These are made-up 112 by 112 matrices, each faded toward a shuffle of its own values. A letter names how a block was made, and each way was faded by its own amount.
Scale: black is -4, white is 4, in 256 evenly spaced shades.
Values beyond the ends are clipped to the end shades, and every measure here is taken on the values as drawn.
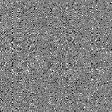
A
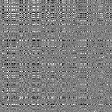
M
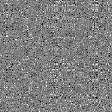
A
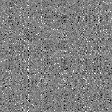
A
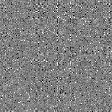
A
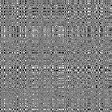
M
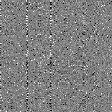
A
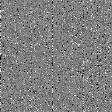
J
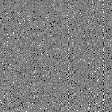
A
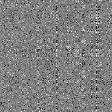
A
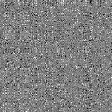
A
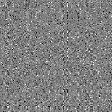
A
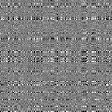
M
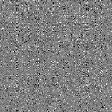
A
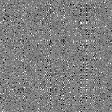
A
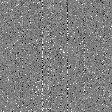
J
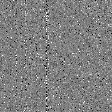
J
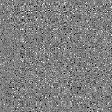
A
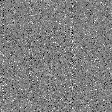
J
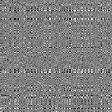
M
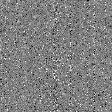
J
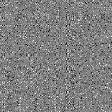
A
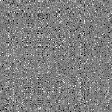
A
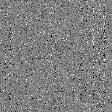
J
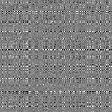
M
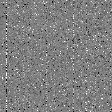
J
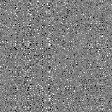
A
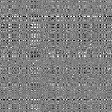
M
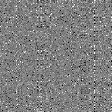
A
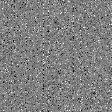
J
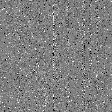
J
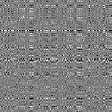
M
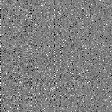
A
